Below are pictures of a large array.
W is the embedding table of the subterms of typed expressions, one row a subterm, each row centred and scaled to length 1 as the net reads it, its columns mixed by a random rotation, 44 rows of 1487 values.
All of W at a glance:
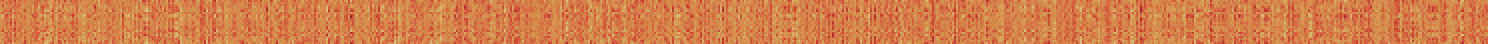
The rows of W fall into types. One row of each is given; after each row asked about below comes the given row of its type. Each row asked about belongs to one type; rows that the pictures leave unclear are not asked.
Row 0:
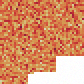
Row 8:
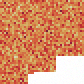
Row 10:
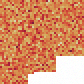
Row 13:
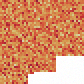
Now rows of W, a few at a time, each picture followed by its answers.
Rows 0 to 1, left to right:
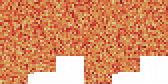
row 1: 13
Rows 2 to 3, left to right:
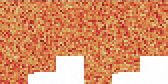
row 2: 8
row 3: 0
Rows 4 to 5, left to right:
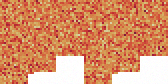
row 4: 13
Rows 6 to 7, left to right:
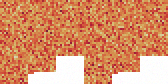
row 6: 8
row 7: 13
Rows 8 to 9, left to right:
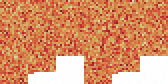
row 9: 10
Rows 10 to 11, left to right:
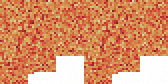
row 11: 10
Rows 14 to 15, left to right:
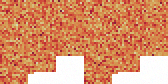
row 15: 8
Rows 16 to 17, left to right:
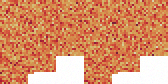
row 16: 8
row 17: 10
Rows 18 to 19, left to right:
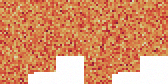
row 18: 8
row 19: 10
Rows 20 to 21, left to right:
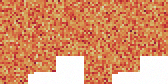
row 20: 10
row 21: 8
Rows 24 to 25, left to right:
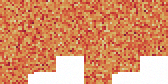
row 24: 10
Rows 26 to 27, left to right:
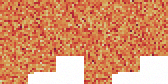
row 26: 0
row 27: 8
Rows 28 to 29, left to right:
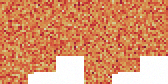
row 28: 0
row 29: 13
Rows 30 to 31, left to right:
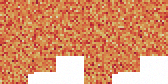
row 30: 13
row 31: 13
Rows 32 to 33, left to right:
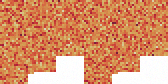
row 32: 0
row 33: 10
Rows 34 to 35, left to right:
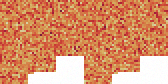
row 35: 0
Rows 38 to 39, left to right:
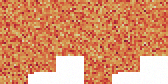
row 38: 13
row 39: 8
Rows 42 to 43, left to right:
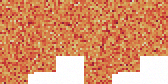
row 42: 10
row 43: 10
